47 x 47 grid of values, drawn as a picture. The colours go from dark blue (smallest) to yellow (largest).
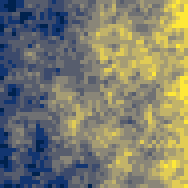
Overall the values sit about 50% of the way up the scale. The texture is blotchy. The ninth with the highest average is the top right. There is an overall slope up to the right. No regular stripes run through it.
